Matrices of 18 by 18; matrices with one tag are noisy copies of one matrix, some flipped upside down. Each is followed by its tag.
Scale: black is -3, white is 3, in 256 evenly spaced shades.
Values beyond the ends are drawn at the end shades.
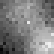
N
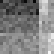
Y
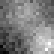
N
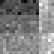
Y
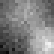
N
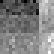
Y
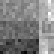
Y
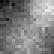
N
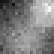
N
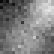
N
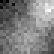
N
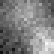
N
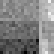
Y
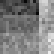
Y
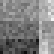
Y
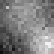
N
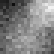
N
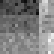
Y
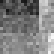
Y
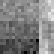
Y
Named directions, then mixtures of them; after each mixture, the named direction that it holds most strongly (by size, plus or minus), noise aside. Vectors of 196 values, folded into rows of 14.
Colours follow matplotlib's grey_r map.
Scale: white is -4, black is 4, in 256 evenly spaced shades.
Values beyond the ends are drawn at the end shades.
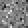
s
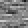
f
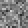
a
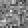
a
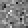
s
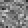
a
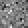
s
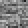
f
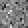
s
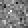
s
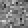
s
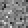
s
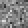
s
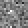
a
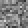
a
